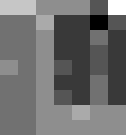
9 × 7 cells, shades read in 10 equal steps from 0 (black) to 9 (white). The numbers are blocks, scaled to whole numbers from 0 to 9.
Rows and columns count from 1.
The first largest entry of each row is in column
7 3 3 3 1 3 3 5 3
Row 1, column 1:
7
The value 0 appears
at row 2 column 6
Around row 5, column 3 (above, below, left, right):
5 5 4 3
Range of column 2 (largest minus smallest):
3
